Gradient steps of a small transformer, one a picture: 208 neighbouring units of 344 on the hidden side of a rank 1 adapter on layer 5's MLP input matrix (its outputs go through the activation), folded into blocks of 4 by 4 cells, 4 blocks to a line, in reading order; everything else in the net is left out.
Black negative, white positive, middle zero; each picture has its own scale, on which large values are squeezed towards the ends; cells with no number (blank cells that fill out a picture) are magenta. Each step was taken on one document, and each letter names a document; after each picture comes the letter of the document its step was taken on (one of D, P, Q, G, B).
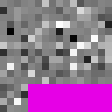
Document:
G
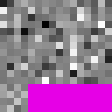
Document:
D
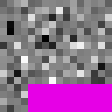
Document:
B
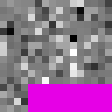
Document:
G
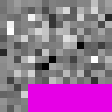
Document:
B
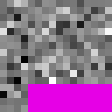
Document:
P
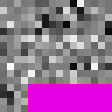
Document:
D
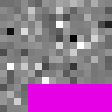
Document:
G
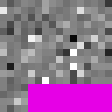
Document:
D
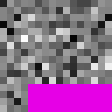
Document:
B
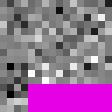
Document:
D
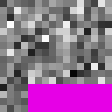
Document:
B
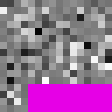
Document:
D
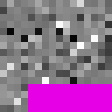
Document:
G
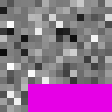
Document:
G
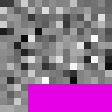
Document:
D
